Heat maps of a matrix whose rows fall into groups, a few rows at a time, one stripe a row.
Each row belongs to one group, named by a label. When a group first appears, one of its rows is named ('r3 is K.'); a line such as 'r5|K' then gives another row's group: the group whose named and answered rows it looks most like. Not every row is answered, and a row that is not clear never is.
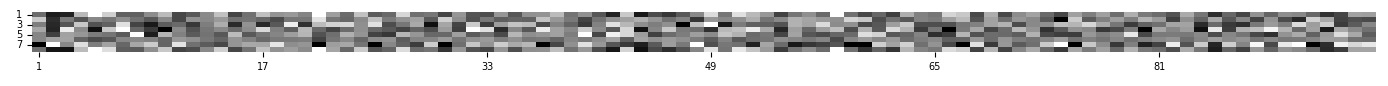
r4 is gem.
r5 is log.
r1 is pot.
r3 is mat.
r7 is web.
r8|pot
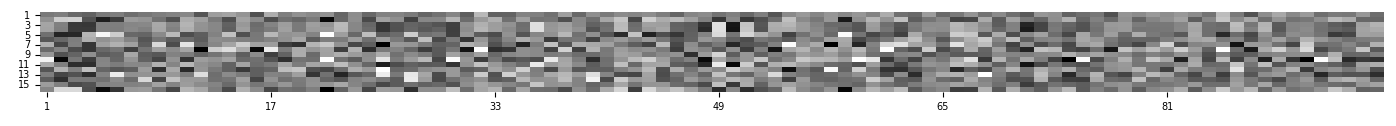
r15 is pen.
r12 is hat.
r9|mat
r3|pen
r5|pot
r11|pen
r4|pen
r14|log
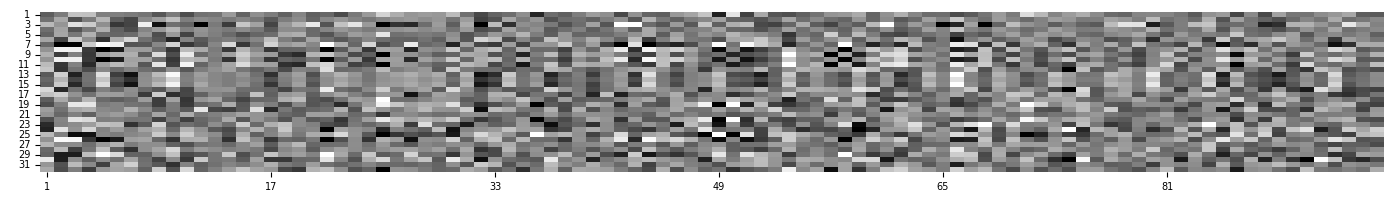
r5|hat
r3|log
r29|pot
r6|gem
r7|pot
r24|web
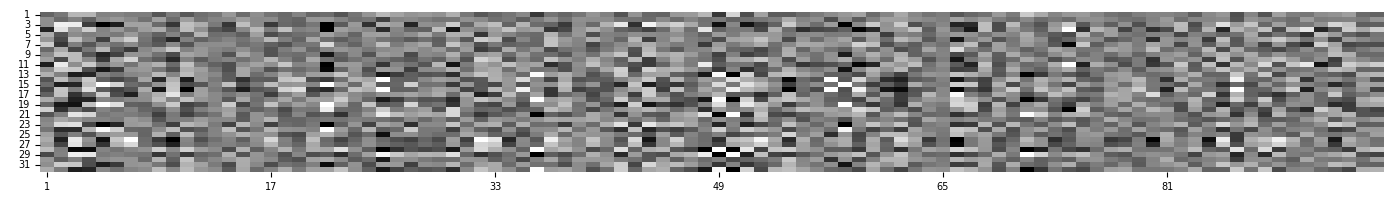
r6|gem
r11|web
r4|web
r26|gem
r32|pen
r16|hat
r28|pen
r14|hat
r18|pen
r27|gem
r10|gem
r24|pot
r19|pot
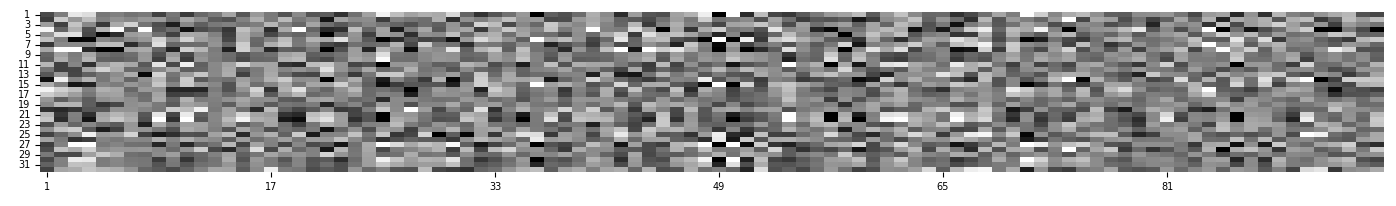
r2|web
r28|web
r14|web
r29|pot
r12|pot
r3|gem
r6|pen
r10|hat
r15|pen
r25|mat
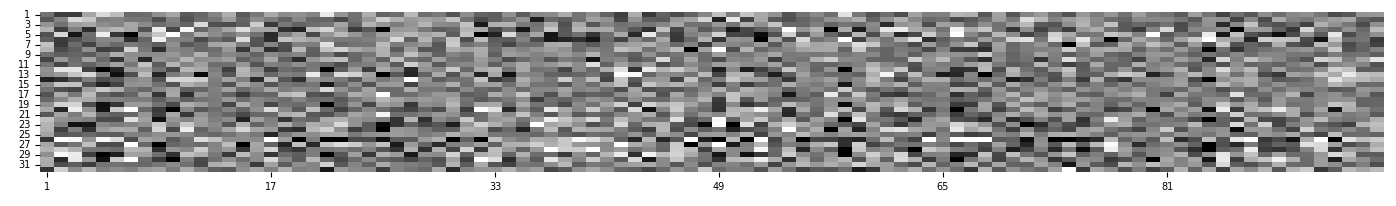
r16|pot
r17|hat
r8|mat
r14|log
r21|hat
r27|mat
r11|log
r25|mat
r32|web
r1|pot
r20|gem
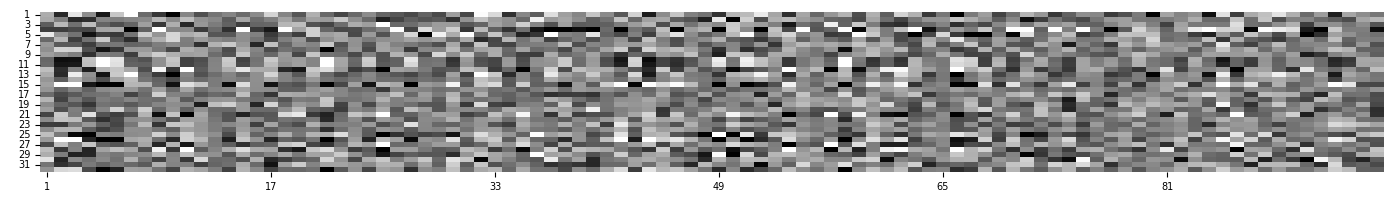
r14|gem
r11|pot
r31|mat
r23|log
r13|gem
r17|mat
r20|log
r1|gem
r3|hat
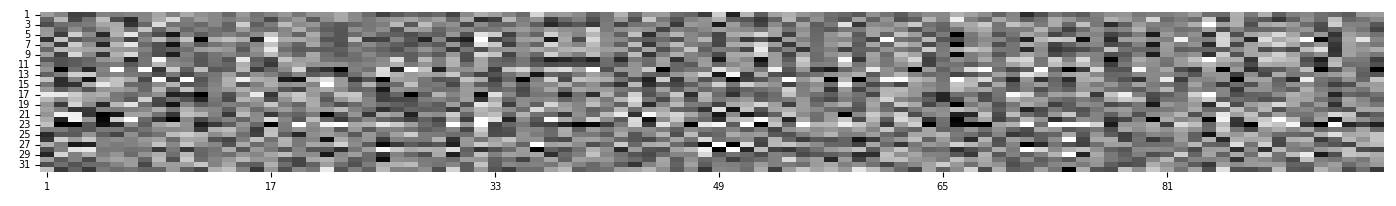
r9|gem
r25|log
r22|gem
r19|gem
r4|log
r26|web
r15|pot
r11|mat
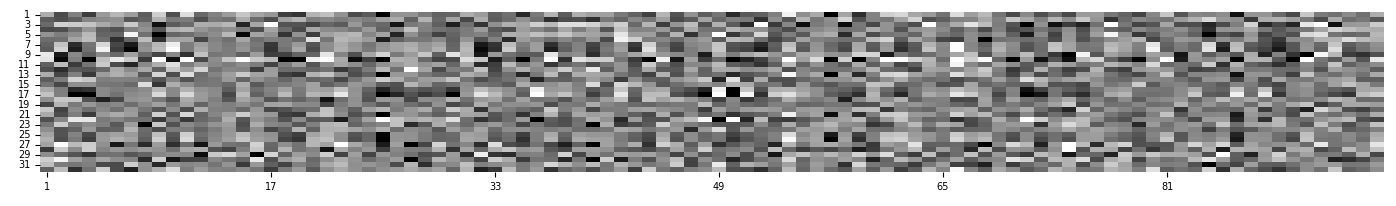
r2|mat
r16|pen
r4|log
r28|web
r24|mat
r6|log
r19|web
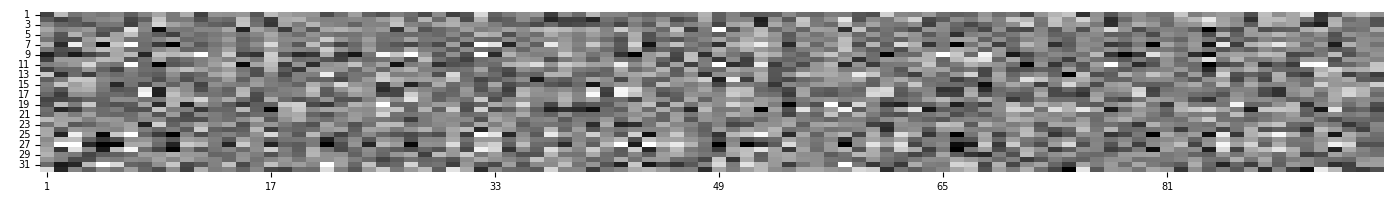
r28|gem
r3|mat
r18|log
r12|log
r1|web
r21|hat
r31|pot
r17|log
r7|gem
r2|mat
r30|pen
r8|pot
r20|mat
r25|gem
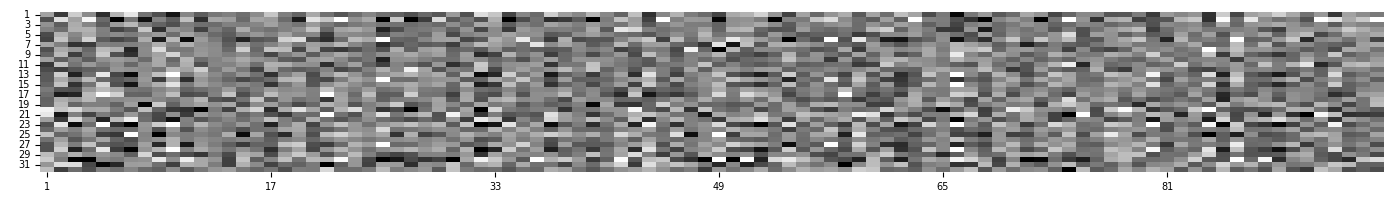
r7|pen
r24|hat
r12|log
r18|web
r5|web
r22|gem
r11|web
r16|pot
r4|log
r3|gem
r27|hat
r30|pen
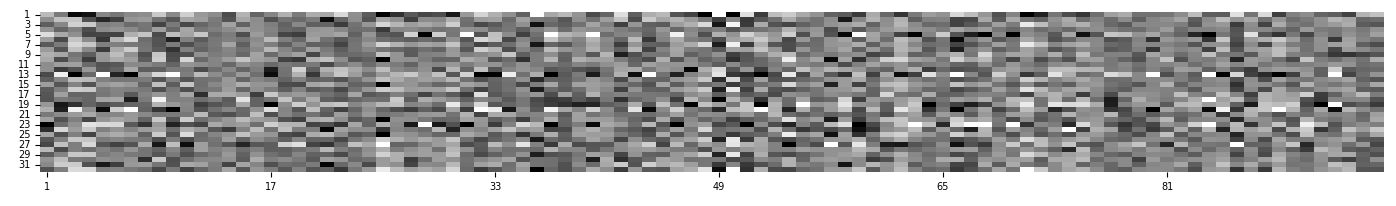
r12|mat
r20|gem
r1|pen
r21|web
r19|mat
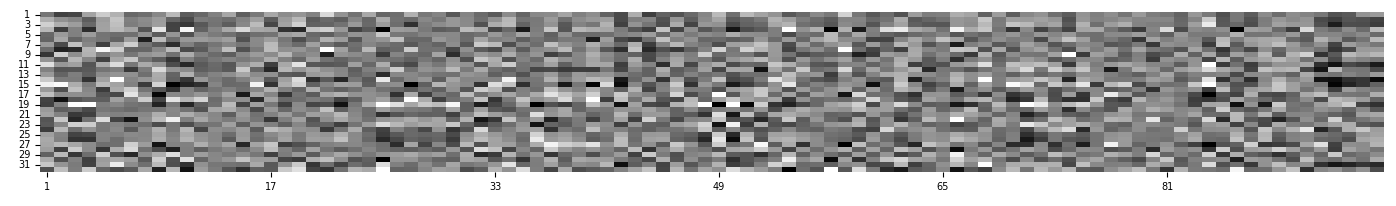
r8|pot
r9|web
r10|gem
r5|hat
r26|pen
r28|gem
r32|hat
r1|pot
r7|gem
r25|pen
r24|web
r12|mat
